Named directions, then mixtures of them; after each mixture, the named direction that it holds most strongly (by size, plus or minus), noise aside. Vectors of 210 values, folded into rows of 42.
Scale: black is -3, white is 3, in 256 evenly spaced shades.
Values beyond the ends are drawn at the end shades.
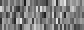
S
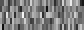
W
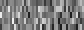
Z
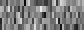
S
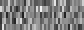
S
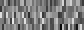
W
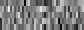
Z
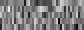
Z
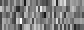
S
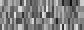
W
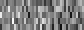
Z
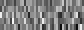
Z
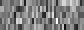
S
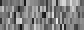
S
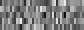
S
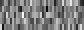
W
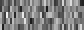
W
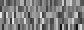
W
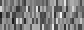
S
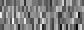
Z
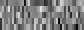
Z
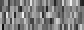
W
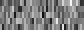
W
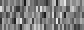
S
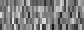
Z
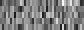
W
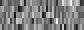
W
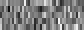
Z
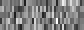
S
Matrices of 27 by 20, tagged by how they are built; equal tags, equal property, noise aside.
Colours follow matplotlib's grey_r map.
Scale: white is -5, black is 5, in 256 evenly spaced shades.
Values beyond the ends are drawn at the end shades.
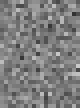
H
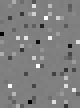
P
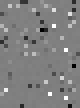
P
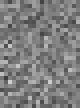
H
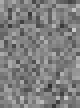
H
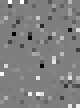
P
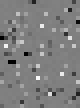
P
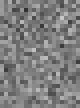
H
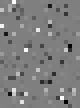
P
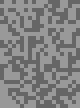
H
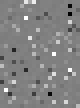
P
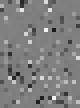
P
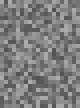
H
